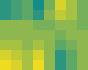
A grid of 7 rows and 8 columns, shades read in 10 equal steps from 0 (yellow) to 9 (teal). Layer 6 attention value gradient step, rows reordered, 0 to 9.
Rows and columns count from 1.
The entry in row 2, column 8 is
5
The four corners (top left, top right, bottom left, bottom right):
8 5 0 4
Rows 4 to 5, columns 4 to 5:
4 4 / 3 4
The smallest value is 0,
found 2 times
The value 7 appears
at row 1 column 2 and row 2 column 2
